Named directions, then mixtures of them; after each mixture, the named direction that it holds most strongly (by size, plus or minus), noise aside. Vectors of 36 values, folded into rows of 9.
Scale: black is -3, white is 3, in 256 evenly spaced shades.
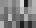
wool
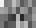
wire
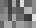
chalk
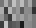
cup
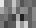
wire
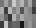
cup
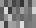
cup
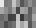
wire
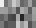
wire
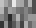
cup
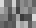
wire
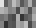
wire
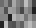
cup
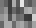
chalk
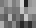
wool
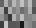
cup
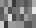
cup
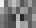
wire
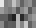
wire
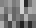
wool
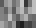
wool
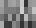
wool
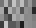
cup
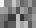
wire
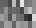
chalk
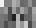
wire
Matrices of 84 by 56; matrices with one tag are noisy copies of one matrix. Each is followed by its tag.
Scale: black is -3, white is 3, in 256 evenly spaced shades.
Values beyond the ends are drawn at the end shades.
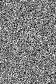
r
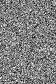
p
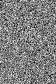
r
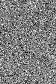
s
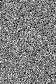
r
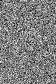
r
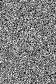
r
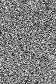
s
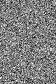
p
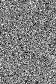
s
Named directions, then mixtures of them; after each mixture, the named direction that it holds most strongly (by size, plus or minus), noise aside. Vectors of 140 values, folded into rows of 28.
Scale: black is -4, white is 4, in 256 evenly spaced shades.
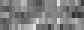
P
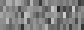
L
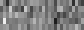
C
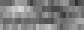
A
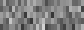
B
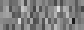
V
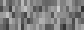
B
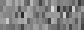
L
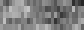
A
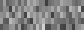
B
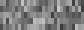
B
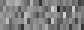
L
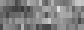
A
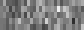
V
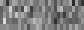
C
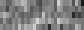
P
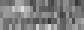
A
